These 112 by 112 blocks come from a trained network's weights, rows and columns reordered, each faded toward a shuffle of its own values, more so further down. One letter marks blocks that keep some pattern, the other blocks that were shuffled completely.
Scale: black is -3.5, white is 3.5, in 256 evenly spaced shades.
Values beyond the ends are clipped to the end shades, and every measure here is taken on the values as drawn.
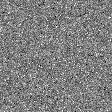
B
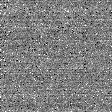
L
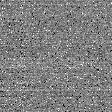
L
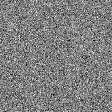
L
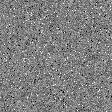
B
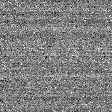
L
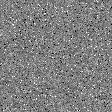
B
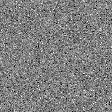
L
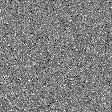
B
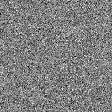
L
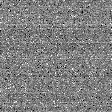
L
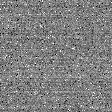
L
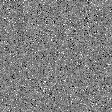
L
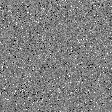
L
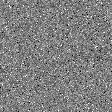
B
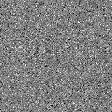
L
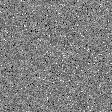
B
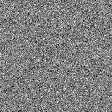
L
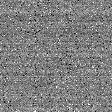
L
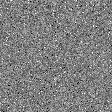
B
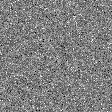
B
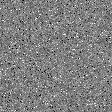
B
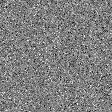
B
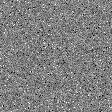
B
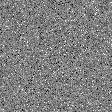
B
